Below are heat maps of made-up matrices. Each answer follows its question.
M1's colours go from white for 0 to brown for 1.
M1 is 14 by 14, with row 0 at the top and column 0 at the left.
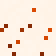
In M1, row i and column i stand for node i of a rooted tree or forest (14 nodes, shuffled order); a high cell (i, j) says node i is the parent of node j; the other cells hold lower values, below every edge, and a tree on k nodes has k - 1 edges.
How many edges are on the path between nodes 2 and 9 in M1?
2
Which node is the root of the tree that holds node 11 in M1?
9
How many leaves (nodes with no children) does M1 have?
7
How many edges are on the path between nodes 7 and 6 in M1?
1
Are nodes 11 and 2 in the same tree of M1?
yes
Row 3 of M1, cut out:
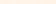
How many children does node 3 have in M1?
0
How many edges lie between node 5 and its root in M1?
2
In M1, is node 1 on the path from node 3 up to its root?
no
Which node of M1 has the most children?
7
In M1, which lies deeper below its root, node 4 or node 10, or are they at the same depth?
node 4
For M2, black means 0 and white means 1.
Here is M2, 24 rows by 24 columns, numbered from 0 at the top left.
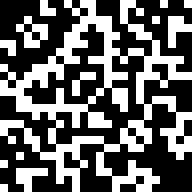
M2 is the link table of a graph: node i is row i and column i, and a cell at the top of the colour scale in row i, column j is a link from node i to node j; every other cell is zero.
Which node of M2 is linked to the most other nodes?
node 9
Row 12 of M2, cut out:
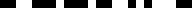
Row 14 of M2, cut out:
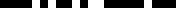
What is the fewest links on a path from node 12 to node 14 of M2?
1
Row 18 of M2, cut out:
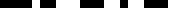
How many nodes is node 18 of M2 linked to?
11
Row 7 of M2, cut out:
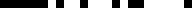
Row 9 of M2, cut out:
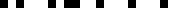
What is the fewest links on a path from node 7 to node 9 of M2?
1
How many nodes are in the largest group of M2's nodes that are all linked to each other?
6
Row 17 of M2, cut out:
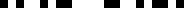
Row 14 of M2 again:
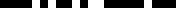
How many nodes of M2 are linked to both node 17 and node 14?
7
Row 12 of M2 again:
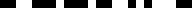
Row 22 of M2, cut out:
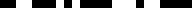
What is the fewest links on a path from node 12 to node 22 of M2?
2
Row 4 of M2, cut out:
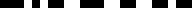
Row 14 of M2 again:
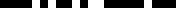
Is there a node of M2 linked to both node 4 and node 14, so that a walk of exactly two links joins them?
yes
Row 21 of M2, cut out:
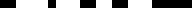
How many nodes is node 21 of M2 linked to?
12
